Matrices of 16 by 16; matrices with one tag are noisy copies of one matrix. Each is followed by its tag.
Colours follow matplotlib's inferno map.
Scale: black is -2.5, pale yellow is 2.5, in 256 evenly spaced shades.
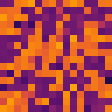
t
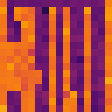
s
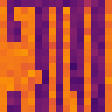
s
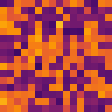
t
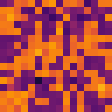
t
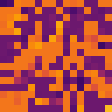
t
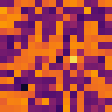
t
